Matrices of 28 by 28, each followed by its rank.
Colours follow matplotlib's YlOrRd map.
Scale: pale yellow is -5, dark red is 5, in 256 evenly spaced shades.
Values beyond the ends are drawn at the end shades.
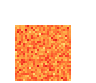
full rank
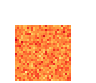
full rank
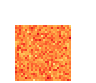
full rank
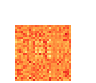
five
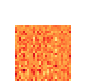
five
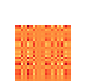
one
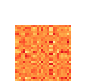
three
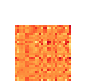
three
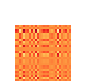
one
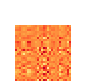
three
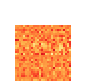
five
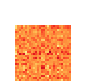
five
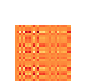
one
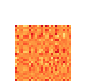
three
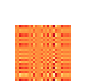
one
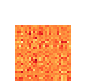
five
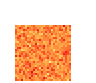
full rank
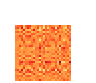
three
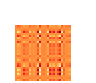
one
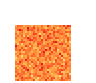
full rank
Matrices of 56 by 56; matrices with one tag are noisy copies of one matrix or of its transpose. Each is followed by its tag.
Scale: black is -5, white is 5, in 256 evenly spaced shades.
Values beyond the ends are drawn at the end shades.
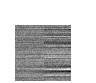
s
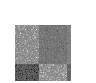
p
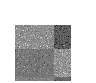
p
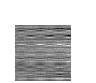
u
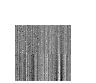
s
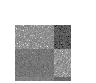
p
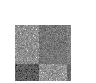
p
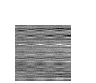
u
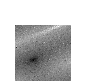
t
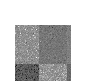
p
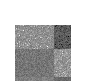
p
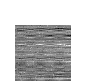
u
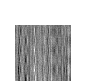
u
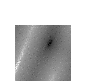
t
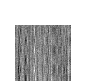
u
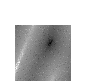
t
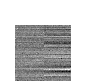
s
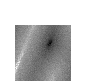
t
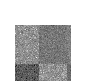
p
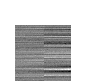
s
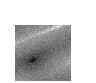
t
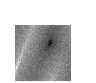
t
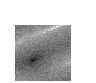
t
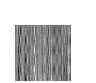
u
